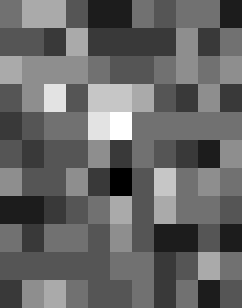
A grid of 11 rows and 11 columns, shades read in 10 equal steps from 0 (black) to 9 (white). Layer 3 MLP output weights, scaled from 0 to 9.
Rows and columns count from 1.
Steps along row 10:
same same same same up same down up up down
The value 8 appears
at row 4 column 3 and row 5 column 5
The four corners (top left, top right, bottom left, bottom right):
4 1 2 3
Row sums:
37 33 49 51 50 33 41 37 31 38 37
